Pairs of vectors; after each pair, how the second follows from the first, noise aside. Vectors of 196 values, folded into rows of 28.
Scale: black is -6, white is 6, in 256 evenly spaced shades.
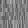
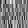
scaled up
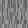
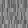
copied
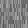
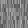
reversed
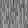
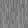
shrunk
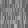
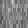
reversed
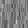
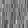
copied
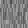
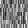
scaled up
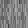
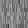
reversed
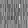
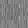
shrunk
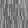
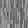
reversed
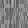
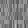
reversed
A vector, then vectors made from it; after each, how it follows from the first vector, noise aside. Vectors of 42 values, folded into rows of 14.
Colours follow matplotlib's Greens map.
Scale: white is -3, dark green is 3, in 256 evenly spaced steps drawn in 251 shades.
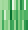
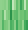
shrunk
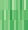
shrunk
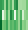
wrapped around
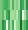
wrapped around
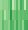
shrunk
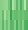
shrunk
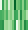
wrapped around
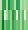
wrapped around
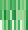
wrapped around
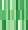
wrapped around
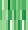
wrapped around
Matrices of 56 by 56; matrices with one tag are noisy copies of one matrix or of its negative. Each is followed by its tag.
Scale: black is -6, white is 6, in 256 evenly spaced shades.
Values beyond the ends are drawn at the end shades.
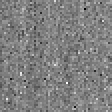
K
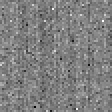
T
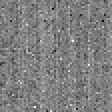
T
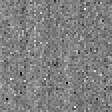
K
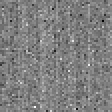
T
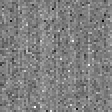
T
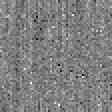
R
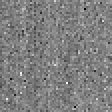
K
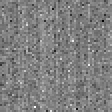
T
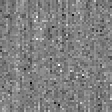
R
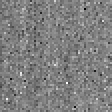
K
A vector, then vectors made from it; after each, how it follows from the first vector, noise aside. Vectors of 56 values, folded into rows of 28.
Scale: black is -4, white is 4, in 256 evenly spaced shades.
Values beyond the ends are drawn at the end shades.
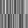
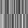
reversed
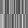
reversed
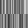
copied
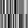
scaled up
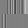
partly zeroed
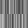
reversed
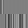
partly zeroed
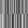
reversed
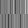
partly zeroed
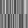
copied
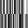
scaled up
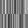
copied
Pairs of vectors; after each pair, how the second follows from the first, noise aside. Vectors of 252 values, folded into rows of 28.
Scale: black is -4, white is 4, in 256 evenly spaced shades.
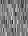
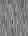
shrunk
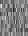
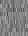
shrunk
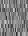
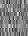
wrapped around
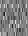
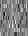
sign-scrambled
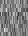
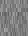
shrunk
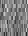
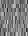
sign-scrambled
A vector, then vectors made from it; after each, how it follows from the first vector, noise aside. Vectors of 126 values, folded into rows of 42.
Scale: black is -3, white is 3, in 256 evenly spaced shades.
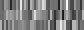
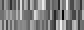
copied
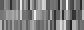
copied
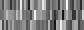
copied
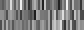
sign-scrambled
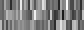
copied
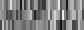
negated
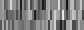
negated
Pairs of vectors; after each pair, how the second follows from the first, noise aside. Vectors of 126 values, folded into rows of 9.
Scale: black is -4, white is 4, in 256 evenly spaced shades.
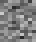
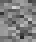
sign-scrambled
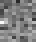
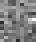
reversed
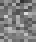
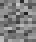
sign-scrambled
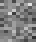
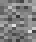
wrapped around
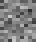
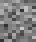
wrapped around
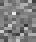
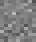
shrunk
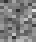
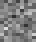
wrapped around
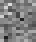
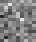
sign-scrambled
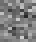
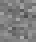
shrunk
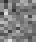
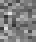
wrapped around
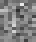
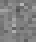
shrunk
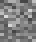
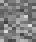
reversed
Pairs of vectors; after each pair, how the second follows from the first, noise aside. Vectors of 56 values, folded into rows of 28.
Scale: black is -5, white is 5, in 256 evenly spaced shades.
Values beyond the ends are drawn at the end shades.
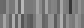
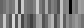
scaled up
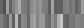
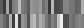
scaled up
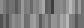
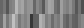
reversed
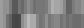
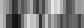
scaled up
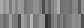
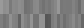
shrunk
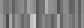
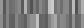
reversed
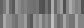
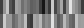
scaled up
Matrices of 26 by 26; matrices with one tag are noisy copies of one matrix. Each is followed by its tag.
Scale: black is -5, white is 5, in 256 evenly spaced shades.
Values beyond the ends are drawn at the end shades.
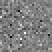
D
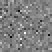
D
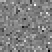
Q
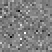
D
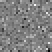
Q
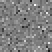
Q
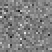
D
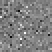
D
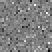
Q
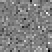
Q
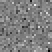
Q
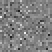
D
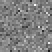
Q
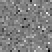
Q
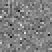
D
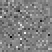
D
